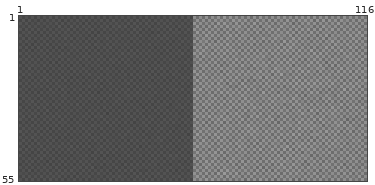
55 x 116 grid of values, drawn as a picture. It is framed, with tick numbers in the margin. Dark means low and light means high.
It is made of 1 by 2 panels. Panel 1,1: low, checkered, faint in contrast. Panel 1,2: middling, checkered.
